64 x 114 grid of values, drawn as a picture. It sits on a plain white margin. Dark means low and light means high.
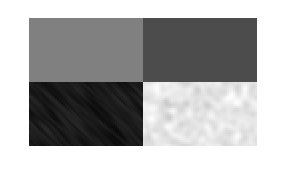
It is made of 2 by 2 panels. Panel 1,1: middling, flat. Panel 1,2: low, flat. Panel 2,1: very low, slanting down to the right, faint in contrast. Panel 2,2: very high, blotchy, faint in contrast.
